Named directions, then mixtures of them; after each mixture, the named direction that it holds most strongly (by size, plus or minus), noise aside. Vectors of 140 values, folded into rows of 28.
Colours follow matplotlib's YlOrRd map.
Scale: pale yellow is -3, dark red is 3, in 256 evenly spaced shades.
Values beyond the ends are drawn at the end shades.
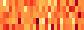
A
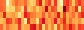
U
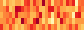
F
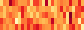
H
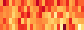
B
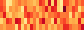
U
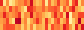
H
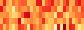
B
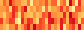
H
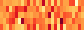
F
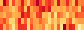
B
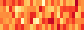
F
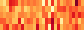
A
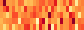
A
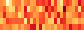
U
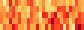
B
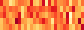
H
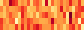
H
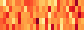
A
